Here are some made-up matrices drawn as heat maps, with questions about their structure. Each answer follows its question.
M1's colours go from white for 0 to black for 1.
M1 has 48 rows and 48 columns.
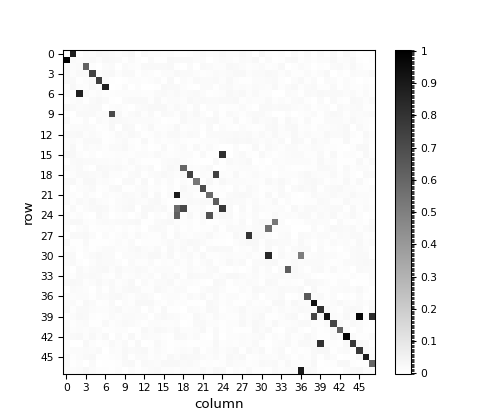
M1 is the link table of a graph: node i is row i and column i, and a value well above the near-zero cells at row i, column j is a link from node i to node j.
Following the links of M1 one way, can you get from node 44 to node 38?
yes
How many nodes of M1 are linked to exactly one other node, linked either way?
10
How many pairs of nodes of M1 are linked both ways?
3
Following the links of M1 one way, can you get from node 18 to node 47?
no
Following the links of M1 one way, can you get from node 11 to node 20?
no
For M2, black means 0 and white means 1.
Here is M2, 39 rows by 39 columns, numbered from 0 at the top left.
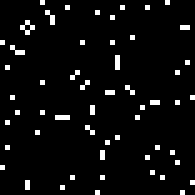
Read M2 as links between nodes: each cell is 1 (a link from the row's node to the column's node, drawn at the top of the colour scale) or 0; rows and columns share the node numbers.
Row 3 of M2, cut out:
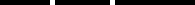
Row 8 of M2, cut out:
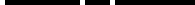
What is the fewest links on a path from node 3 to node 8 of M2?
2
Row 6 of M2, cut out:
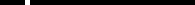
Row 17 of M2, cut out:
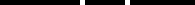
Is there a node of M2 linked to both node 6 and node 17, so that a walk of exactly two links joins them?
no
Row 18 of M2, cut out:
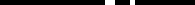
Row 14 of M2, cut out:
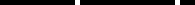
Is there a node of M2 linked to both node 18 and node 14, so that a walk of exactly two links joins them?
no
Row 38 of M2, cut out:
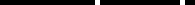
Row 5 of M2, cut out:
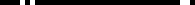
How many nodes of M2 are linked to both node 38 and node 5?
1
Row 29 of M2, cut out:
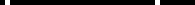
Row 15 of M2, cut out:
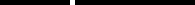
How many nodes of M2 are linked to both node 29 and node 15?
0
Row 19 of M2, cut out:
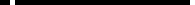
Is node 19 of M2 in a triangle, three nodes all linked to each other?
no
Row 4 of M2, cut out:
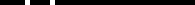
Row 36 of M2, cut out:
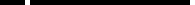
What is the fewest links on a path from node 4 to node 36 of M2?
2
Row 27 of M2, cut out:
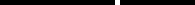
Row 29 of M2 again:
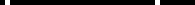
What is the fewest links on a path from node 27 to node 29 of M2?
4
